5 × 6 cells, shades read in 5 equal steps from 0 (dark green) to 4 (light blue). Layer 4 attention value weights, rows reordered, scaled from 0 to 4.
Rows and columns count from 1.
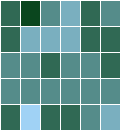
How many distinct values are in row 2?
2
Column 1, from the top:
1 1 2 2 1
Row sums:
9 12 10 12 12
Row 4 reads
2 2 2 2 2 2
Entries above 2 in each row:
1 3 0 0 2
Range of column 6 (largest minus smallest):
2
